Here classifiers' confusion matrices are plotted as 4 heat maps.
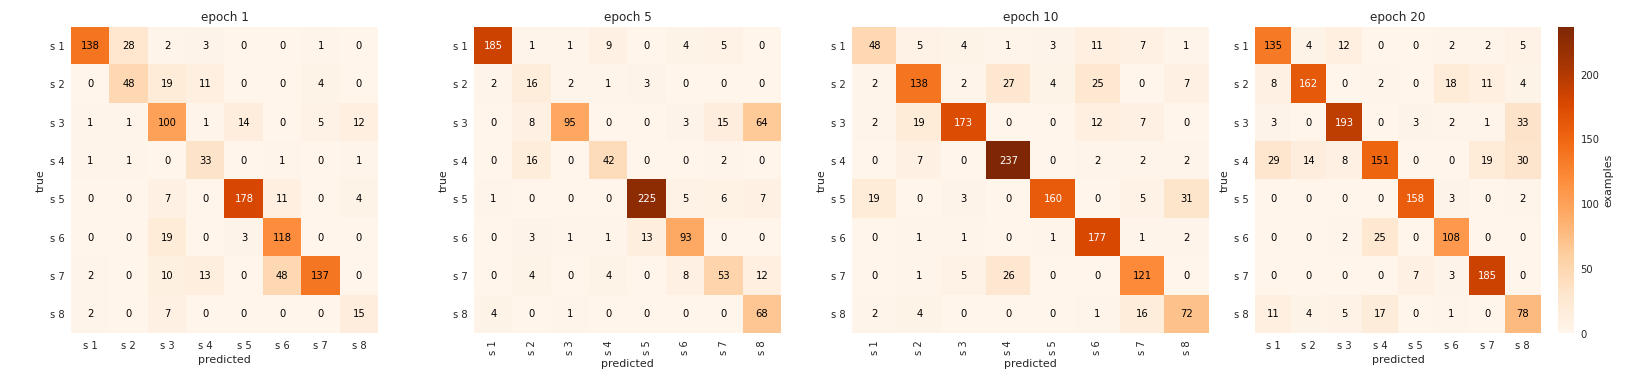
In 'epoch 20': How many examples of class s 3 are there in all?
235
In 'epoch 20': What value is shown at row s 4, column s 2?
14
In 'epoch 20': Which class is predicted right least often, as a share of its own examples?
s 4
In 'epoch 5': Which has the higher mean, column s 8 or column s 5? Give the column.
s 5
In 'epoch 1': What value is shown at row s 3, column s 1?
1
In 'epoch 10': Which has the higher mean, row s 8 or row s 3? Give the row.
s 3
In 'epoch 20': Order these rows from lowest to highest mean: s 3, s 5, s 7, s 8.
s 8, s 5, s 7, s 3
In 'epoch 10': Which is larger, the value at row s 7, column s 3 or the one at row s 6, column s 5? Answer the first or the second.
the first
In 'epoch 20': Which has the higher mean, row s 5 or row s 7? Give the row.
s 7
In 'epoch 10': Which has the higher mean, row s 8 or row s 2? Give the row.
s 2
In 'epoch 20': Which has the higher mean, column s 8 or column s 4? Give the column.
s 4
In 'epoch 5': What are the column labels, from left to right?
s 1, s 2, s 3, s 4, s 5, s 6, s 7, s 8
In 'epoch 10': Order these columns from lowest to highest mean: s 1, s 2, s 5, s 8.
s 1, s 8, s 5, s 2
